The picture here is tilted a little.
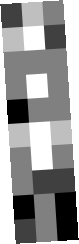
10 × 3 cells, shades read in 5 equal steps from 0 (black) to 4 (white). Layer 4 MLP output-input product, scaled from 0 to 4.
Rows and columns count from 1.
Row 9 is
0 2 0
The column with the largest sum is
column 2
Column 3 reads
2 1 2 2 2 3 2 1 0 0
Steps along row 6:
up down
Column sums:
16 28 15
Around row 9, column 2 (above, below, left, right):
1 2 0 0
